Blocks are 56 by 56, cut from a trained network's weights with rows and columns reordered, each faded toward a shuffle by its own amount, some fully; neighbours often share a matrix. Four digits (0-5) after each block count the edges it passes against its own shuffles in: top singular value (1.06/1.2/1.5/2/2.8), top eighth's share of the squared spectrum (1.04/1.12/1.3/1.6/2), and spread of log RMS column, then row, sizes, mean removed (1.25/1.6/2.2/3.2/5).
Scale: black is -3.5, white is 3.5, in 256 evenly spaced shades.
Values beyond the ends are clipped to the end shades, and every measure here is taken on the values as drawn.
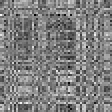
5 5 3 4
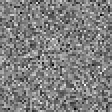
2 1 0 0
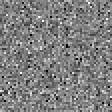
0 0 0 0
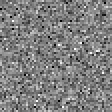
2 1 0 0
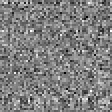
4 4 0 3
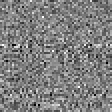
4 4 0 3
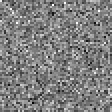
2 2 0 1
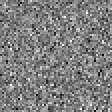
2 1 0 0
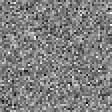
2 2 0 0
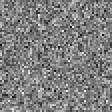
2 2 0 0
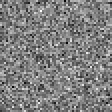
0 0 0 0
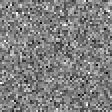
2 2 0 0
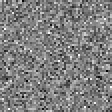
1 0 0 0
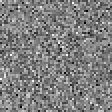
0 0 0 0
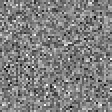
1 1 0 0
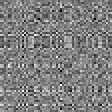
5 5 2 3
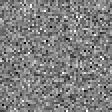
0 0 0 0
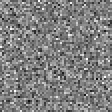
3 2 0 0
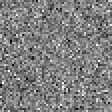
0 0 0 0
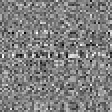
4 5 1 3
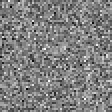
1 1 0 0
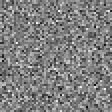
3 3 0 1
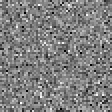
2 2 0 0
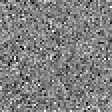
1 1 0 0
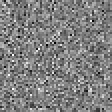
3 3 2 0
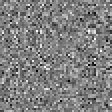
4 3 2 2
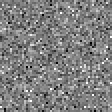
0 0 0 0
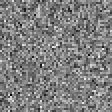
2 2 0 0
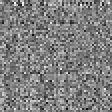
3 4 0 3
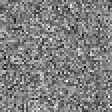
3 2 0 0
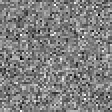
2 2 0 1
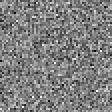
2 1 0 0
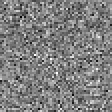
3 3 1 1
